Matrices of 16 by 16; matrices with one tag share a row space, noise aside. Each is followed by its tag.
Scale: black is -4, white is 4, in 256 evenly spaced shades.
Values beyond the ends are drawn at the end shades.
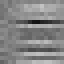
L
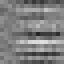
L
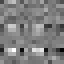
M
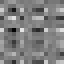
M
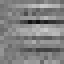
L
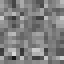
M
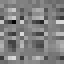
M
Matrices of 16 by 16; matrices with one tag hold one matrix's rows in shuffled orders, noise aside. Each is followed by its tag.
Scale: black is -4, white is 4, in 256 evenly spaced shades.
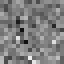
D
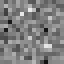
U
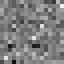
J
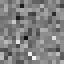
D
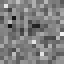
J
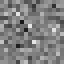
D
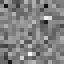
U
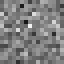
D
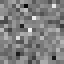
D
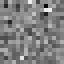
U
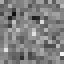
J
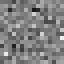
J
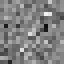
U
